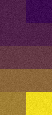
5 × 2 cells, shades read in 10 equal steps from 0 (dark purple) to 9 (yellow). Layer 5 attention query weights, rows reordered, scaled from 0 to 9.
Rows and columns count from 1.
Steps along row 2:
same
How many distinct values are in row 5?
2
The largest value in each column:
5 9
